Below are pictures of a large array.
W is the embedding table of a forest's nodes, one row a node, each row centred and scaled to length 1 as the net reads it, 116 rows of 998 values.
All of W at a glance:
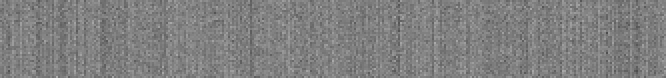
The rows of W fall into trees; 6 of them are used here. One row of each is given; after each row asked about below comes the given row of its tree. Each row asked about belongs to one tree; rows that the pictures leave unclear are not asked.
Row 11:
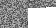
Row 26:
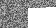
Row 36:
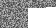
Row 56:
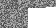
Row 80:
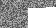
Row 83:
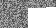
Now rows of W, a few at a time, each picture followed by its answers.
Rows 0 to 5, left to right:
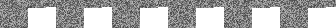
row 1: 11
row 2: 56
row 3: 11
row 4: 83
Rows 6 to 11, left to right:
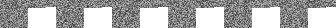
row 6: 56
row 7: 26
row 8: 83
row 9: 11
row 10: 83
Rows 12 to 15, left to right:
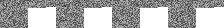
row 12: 83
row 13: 36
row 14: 36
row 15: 83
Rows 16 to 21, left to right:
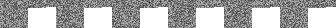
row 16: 56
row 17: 26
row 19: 83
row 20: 83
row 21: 36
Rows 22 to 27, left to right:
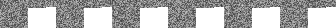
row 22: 80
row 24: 26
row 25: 11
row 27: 11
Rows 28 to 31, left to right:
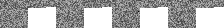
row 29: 11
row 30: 83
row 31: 83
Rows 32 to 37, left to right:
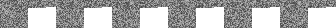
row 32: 56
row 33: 56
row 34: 56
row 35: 56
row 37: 56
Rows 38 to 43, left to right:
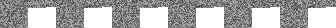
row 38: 83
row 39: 56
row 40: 83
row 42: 11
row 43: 56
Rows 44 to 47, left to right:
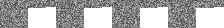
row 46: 11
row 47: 83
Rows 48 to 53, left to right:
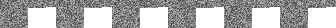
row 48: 80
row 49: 36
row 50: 11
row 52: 26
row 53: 56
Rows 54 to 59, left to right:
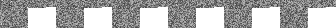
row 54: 80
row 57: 56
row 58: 56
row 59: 26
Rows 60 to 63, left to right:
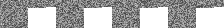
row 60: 80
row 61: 11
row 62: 11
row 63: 56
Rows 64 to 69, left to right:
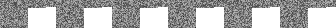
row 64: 56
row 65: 11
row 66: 56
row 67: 36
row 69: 83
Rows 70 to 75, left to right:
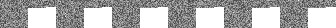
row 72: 36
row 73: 83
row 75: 36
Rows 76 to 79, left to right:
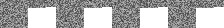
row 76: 11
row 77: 83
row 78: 11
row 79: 36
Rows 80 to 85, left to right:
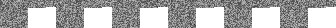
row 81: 83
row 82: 11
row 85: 56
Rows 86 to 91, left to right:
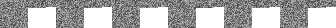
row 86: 36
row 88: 83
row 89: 56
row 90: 11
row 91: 11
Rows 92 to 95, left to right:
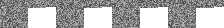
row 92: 26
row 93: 56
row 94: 11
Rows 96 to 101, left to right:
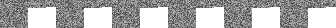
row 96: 83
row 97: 56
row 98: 11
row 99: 56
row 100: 26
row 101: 56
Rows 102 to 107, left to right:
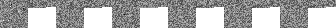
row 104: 83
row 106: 56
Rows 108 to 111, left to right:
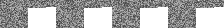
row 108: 26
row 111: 11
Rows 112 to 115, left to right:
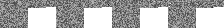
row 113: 26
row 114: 83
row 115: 36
